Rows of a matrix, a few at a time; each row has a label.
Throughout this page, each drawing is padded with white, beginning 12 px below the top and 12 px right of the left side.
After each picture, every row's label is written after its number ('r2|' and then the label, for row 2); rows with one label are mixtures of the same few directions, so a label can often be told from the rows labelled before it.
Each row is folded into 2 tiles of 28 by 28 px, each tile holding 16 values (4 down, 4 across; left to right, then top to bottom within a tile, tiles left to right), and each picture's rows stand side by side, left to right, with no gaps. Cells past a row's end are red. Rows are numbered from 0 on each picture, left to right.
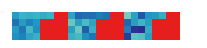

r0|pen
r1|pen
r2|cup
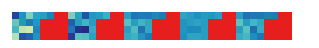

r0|cup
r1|cup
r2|pen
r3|cup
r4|pen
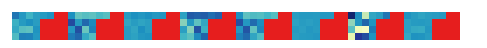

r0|cup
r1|pen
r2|pen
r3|pen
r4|pen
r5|pen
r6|cup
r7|cup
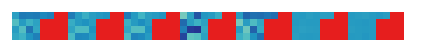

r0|pen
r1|cup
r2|cup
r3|cup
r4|pen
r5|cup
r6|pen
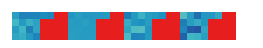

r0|pen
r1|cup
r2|cup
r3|cup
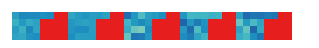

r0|pen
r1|cup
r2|cup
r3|pen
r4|pen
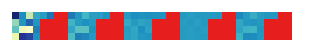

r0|cup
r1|cup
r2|pen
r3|pen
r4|cup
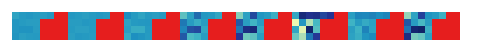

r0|cup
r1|cup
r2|cup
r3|cup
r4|cup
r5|pen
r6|pen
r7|cup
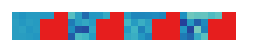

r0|pen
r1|cup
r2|pen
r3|pen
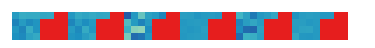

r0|pen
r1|pen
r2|cup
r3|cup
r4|cup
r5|cup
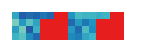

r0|pen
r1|pen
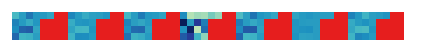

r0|cup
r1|cup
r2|cup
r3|pen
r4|cup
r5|cup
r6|cup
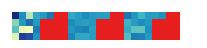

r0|cup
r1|cup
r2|cup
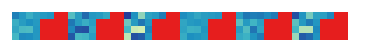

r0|cup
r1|cup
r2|cup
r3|cup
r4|pen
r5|cup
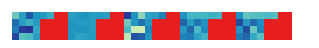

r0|cup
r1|cup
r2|cup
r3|pen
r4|pen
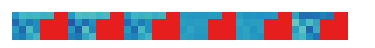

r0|pen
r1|pen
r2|pen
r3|pen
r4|pen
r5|pen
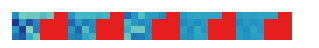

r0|pen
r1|pen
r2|cup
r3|pen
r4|pen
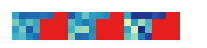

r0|pen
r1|cup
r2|pen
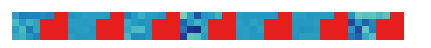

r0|pen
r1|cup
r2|cup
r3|cup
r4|pen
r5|cup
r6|pen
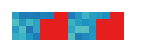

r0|pen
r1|cup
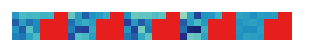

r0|pen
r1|cup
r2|pen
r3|cup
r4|cup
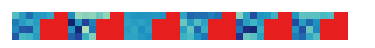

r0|cup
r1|pen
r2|pen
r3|pen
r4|cup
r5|pen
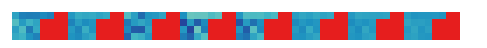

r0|pen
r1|pen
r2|cup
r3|pen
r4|pen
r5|pen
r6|pen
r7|pen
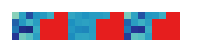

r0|cup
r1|cup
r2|cup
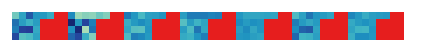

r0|cup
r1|pen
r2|cup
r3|pen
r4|pen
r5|cup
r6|cup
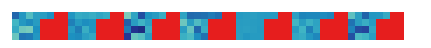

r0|cup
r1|pen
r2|cup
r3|pen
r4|cup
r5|pen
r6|cup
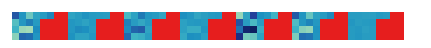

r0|cup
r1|cup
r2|cup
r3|cup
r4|cup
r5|cup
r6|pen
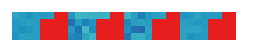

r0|cup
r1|pen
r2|cup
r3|cup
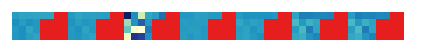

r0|pen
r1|pen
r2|cup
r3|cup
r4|pen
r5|pen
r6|pen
